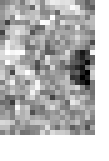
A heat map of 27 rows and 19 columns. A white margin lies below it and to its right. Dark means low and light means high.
The middle right is the ninth with the lowest average. On average the colour sits 60% of the way up the scale. In the middle right lies a patch that is lower than the rest. The ninth with the highest average is the middle left.
